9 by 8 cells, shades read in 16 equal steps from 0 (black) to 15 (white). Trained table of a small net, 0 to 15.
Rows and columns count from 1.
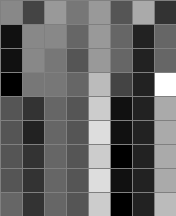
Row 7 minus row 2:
4 -5 -2 -1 3 -6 0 4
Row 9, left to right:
6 3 6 5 12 0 2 11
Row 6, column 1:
5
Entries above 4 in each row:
6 6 6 5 5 5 5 5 5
